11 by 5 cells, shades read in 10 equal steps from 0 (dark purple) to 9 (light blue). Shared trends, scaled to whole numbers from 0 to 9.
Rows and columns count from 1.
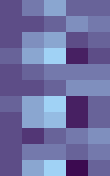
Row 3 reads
3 6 7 3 4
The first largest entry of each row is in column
3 4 3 3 3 4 3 3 5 2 3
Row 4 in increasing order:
1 3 4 7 9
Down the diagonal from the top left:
3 3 7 1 5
